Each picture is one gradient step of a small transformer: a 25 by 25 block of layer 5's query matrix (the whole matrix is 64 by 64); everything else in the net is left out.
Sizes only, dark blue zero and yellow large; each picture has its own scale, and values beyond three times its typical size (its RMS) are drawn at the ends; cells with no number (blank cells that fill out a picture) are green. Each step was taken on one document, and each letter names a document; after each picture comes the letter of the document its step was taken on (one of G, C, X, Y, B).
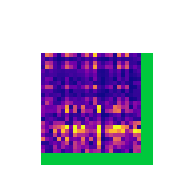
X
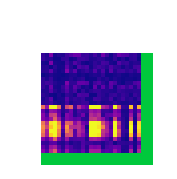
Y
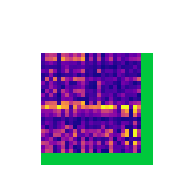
Y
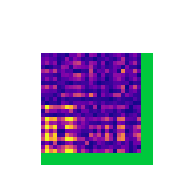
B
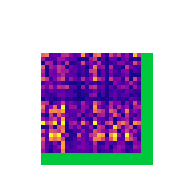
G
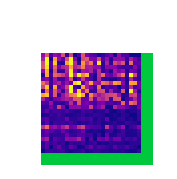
B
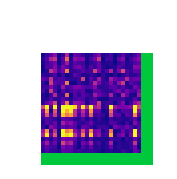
Y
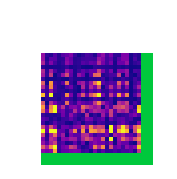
Y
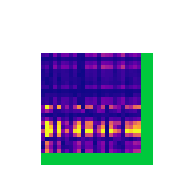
X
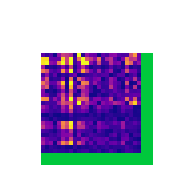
B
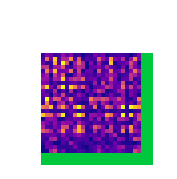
B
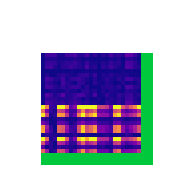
X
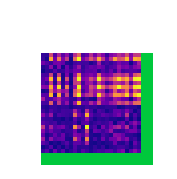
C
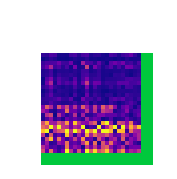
X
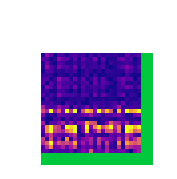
X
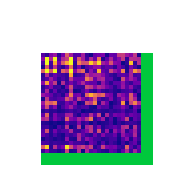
B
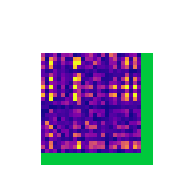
C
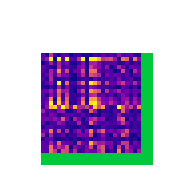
G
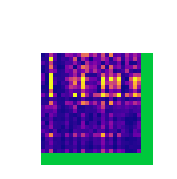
Y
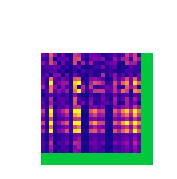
C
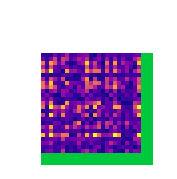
Y
